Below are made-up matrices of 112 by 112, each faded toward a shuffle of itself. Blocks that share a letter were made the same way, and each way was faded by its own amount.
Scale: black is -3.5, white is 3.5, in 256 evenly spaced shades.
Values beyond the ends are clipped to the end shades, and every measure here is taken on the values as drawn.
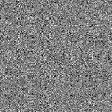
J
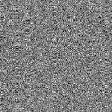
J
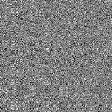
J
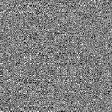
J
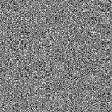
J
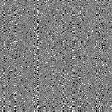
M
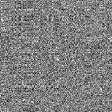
J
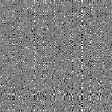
M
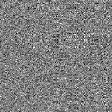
J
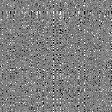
M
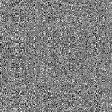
J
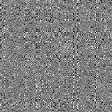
M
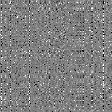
M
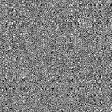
J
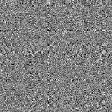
J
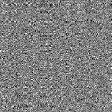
J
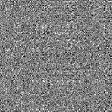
J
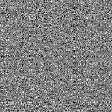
J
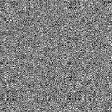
J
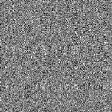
J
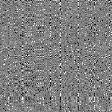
M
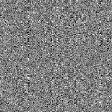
J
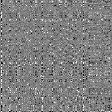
M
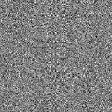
J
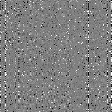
M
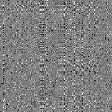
M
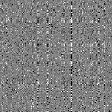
M
